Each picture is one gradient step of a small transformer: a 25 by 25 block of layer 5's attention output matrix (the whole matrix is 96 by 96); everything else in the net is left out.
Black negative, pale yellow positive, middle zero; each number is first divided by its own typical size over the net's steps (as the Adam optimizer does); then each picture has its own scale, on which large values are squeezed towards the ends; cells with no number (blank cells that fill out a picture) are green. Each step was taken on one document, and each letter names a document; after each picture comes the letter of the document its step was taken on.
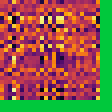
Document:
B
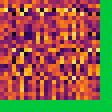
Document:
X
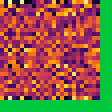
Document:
X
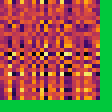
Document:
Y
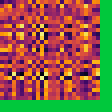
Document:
B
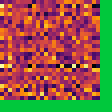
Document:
Y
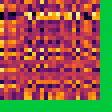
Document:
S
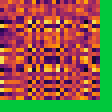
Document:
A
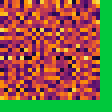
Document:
A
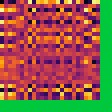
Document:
S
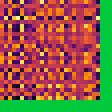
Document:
Y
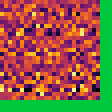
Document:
A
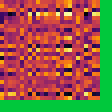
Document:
S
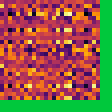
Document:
S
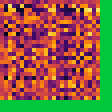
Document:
X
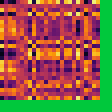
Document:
S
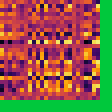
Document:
B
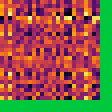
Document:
A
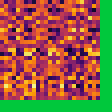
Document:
X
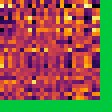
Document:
Y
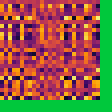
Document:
Y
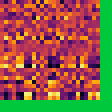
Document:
B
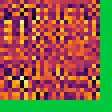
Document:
B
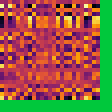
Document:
A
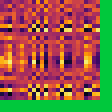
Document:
B
